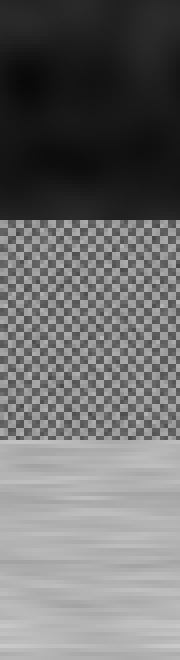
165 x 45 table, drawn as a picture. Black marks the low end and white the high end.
It is made of 3 by 1 panels. Panel 1,1: very low, smooth, faint in contrast. Panel 2,1: middling, checkered, strong in contrast. Panel 3,1: high, streaked across, faint in contrast.
